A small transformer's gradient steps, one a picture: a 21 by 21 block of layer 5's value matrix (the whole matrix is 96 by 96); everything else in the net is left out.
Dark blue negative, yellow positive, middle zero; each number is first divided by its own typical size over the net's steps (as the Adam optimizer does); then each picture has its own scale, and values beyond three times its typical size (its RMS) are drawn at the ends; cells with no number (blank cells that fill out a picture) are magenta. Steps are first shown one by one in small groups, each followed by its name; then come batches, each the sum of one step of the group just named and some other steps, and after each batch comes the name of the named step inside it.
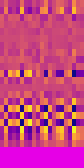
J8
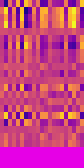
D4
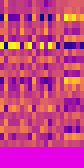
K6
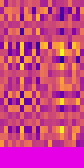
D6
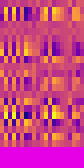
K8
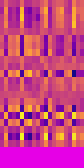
J8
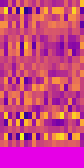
D4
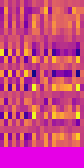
D6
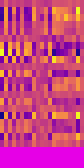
K6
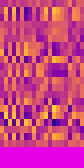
K8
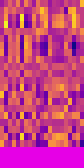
D4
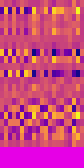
J8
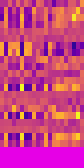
K6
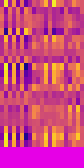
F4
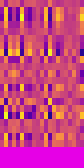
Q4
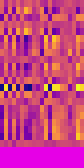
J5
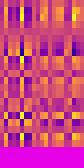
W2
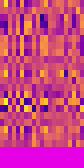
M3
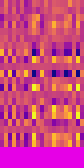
M3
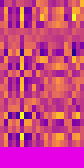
W2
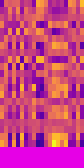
F4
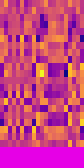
M3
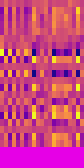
M3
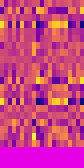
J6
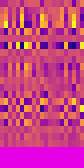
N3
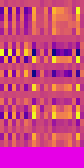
N3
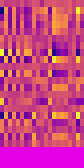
J6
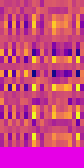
J6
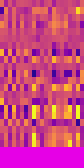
J6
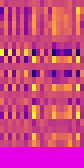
J6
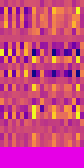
N3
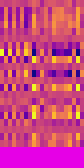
N3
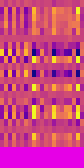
N3
